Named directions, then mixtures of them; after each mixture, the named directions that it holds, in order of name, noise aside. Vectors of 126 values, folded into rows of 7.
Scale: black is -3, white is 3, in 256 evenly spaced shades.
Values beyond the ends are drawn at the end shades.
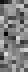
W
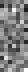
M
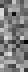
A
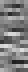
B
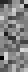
M, W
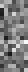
A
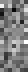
A, M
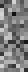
A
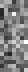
A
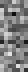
A, B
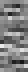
B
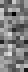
A, B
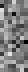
A
